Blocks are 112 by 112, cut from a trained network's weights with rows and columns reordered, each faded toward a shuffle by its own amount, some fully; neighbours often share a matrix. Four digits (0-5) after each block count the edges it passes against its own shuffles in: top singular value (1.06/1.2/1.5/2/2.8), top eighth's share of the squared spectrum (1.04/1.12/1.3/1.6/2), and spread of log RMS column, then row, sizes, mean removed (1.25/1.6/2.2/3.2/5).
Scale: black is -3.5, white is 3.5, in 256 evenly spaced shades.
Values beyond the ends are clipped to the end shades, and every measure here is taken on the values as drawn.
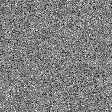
0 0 0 0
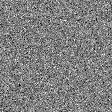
0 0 0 0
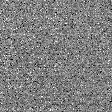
2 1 1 0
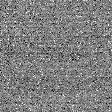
2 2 1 0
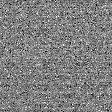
2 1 1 0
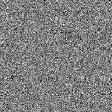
3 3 2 2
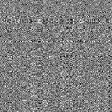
4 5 2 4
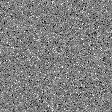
0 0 0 0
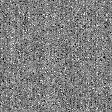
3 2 0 1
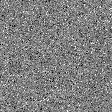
0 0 0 0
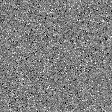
1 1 0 0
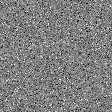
0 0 0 0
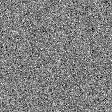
1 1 0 0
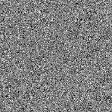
2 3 2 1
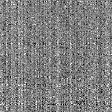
4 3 1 3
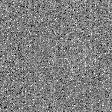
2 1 0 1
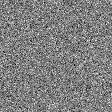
2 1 0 0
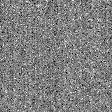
2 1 0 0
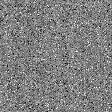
1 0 0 1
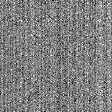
4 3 1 3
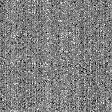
3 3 0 2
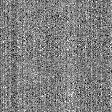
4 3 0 3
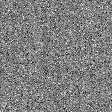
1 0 0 0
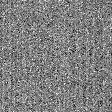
2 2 0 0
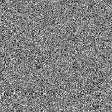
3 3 2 2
